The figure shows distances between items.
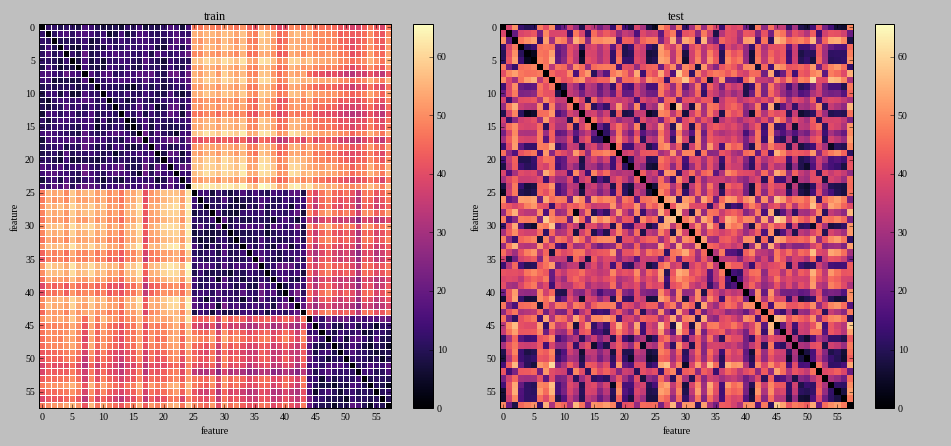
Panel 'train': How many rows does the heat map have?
58
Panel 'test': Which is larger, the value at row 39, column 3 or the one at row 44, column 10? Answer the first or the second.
the second
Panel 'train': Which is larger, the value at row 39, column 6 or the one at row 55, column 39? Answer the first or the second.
the first
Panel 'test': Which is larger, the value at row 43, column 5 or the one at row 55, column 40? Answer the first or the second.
the first
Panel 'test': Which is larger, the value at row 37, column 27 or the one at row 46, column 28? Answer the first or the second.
the second
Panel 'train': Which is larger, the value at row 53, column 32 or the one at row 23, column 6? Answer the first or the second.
the first
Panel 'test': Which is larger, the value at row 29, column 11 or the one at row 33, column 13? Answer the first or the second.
the second
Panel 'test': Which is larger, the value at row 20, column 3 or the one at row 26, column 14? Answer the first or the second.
the second
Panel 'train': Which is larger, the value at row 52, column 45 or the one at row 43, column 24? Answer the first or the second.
the second
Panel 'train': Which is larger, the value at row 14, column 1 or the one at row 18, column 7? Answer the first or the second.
the second
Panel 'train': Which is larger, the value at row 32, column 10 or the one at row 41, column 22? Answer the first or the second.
the second
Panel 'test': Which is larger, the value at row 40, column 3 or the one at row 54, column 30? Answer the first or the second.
the first
